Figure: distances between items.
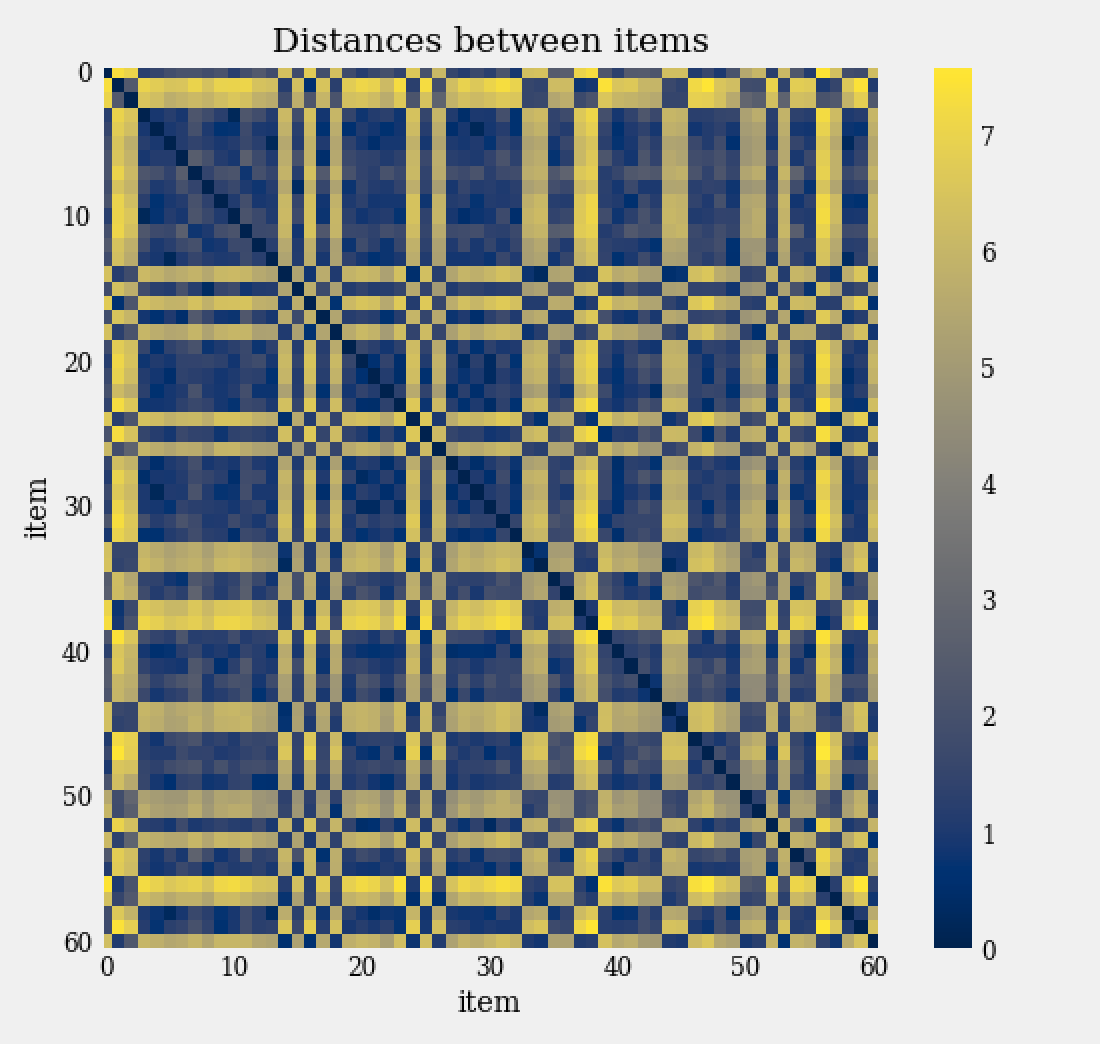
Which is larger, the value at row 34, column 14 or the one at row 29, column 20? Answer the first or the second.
the second
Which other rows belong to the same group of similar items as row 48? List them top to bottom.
0, 3, 4, 5, 6, 7, 8, 9, 10, 11, 12, 13, 15, 17, 19, 20, 21, 22, 23, 25, 27, 28, 29, 30, 31, 32, 35, 36, 39, 40, 41, 42, 43, 46, 47, 49, 52, 54, 55, 58, 59
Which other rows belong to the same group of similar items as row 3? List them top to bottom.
0, 4, 5, 6, 7, 8, 9, 10, 11, 12, 13, 15, 17, 19, 20, 21, 22, 23, 25, 27, 28, 29, 30, 31, 32, 35, 36, 39, 40, 41, 42, 43, 46, 47, 48, 49, 52, 54, 55, 58, 59
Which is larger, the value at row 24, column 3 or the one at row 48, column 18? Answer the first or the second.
the first
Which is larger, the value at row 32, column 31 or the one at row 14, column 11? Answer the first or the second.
the second
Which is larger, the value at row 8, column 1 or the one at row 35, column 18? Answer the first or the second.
the first
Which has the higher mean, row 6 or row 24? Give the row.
24
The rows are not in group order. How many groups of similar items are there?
2
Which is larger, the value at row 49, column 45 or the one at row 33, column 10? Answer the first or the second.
the second
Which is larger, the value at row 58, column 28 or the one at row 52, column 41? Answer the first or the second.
the second
